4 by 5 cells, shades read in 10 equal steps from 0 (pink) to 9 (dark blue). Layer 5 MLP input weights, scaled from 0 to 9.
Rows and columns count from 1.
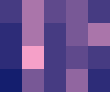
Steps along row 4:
down up down up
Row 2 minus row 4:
-1 -2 0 1 -5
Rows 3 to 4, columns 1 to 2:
8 0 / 9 5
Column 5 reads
7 3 7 8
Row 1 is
7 3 6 5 7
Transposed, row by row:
7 8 8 9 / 3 3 0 5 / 6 7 7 7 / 5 5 6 4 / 7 3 7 8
